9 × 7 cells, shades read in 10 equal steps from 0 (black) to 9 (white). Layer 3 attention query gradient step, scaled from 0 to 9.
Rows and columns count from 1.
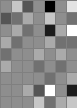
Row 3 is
5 6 4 5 1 6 9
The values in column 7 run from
1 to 9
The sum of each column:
44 46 44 45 41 46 49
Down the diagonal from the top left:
5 4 4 5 5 4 6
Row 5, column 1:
4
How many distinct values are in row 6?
3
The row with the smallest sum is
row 1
